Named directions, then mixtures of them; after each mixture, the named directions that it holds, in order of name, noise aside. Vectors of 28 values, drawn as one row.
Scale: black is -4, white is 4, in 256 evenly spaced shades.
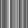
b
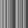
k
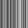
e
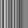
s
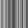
b, k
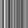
b, s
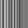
s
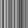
s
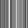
b, e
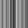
e, k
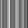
b, k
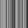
k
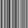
b, s
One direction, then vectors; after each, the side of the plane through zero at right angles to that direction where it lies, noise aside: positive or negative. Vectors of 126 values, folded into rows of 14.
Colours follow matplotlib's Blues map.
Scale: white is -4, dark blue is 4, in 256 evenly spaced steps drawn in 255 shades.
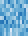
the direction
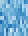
positive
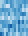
positive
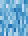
positive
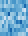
negative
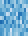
positive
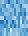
positive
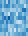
positive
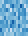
positive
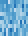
negative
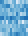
negative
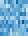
positive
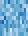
positive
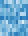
negative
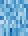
negative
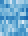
negative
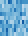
positive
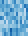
negative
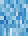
positive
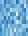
positive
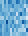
positive
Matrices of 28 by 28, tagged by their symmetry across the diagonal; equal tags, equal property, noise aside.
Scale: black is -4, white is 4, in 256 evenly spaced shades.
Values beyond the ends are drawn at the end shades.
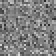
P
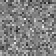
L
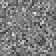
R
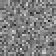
P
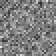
R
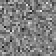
P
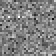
L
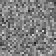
L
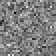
L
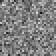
L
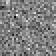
P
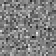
P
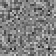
R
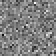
P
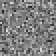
P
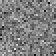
L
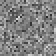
R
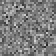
R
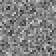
R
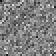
R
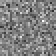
L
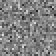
L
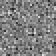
P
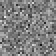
L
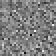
P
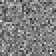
P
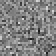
R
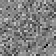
R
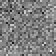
R
